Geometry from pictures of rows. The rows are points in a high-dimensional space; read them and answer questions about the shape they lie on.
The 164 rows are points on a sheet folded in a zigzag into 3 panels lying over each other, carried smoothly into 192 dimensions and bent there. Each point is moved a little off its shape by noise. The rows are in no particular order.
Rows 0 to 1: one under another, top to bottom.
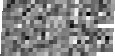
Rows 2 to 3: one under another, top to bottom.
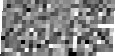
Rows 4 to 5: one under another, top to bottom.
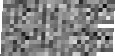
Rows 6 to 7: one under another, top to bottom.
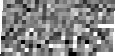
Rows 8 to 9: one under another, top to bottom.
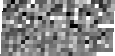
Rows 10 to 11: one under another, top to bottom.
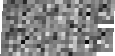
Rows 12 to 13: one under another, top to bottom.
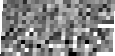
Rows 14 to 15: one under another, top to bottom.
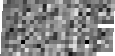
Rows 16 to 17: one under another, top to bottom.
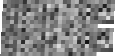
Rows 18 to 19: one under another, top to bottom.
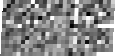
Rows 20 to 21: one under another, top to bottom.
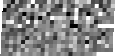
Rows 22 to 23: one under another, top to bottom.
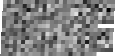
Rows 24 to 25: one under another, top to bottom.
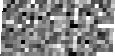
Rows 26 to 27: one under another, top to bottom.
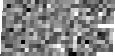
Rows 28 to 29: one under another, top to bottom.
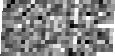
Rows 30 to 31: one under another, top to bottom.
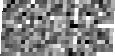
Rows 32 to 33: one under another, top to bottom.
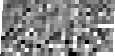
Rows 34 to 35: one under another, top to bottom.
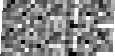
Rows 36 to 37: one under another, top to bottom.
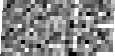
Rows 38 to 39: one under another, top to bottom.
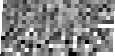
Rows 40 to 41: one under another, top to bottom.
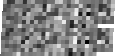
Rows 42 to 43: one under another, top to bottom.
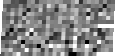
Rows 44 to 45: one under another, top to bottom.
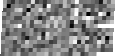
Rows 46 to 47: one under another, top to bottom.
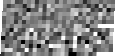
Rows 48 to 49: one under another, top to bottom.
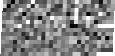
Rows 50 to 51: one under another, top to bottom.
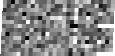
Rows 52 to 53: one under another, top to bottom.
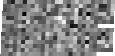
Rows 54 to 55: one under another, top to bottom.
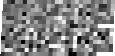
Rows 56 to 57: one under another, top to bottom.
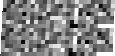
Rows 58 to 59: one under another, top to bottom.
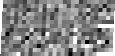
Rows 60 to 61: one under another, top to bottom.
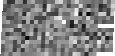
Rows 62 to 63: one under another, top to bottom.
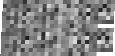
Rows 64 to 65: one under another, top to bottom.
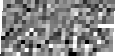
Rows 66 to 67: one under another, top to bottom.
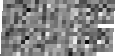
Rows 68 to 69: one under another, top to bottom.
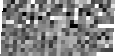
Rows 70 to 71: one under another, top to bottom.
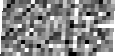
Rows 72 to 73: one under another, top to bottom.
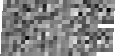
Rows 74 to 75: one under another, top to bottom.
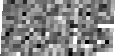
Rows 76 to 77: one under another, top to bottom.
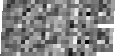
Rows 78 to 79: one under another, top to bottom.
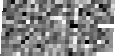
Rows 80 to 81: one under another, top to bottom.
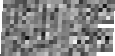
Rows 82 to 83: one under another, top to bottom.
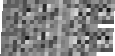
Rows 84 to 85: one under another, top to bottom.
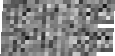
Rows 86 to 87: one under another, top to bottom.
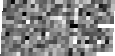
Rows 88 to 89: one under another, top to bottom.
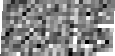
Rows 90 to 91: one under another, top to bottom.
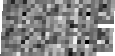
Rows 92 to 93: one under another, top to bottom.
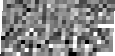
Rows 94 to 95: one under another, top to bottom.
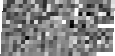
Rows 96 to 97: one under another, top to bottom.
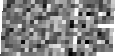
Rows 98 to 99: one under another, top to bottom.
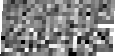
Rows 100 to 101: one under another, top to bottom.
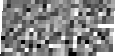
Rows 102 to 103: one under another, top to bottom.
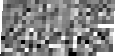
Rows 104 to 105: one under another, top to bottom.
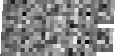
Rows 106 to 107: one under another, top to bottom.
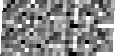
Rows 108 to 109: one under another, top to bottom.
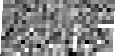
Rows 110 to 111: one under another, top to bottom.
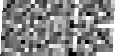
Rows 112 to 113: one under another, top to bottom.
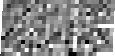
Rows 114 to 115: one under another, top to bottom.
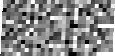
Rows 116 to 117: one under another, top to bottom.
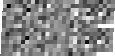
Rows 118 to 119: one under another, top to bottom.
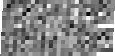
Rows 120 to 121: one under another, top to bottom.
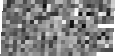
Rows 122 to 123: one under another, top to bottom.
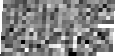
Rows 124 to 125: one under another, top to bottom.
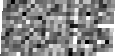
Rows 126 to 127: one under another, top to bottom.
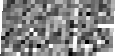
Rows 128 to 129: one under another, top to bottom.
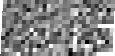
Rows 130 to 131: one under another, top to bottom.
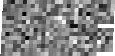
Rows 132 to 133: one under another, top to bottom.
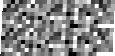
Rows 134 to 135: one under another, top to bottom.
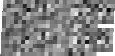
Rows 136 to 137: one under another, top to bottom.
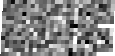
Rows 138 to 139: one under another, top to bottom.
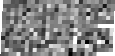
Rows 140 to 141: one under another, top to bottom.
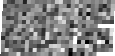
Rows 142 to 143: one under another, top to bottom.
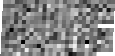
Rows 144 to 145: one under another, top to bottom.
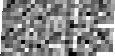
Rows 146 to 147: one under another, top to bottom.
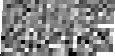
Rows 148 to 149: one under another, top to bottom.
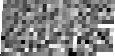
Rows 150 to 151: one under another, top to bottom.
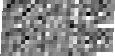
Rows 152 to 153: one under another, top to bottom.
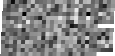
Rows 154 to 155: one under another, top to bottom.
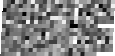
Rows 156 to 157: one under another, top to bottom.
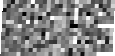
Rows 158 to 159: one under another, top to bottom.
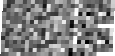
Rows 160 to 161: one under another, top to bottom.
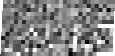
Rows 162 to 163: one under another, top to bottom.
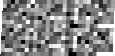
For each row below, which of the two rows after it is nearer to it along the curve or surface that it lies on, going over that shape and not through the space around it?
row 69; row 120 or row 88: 88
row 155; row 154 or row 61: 61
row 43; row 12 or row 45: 12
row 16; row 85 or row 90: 90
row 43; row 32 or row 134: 32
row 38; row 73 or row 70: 73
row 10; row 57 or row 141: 57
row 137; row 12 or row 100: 100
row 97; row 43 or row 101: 101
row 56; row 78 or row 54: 78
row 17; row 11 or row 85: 11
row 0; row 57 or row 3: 57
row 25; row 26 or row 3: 3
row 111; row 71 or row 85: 71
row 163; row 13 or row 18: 13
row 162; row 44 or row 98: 98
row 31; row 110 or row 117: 117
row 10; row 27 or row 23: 23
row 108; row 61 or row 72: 61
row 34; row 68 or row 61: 68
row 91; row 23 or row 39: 39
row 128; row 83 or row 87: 87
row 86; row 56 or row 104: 104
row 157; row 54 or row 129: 129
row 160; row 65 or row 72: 72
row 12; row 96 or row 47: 47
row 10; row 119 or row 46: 119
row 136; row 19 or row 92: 19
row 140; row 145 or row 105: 145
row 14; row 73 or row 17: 73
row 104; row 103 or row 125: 103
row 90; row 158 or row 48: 48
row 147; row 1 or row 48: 48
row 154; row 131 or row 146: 146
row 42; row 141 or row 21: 21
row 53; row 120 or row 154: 154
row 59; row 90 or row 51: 51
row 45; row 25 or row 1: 1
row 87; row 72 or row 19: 72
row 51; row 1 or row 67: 1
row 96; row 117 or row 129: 129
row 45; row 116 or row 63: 116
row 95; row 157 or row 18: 157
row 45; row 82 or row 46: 46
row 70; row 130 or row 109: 109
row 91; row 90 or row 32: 32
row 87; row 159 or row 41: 159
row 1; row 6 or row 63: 6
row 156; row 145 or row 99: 99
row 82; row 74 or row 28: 28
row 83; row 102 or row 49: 102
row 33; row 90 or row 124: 124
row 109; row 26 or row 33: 33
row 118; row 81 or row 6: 6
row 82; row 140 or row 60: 60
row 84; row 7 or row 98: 98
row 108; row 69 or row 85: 85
